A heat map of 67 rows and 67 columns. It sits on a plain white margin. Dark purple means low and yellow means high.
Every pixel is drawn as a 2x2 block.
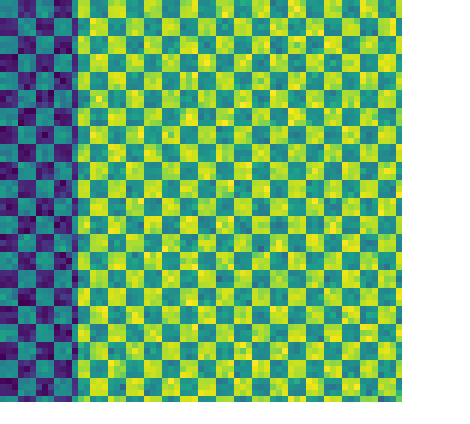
Average level on the scale: 60%. Seam: vertical, 20% of the way across, the right part higher. Mirror symmetry: none.
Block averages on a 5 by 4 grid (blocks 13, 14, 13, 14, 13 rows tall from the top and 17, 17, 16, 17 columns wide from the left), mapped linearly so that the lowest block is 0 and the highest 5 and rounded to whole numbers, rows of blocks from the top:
0555 / 0555 / 0555 / 0555 / 0555
